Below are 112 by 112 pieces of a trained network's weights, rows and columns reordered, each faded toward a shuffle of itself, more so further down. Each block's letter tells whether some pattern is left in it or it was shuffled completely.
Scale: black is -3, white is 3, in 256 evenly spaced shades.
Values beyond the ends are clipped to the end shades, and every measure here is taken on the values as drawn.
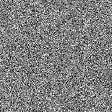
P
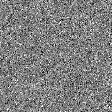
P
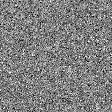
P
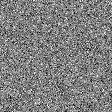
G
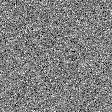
G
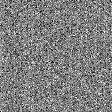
P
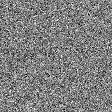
G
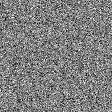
G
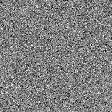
P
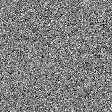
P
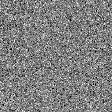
P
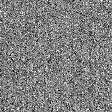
P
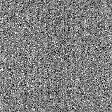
P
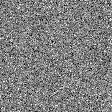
G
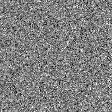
P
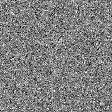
P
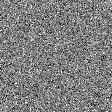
G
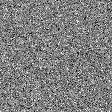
G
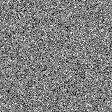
G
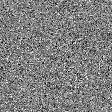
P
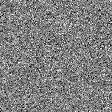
P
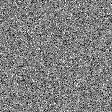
G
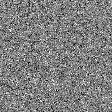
P
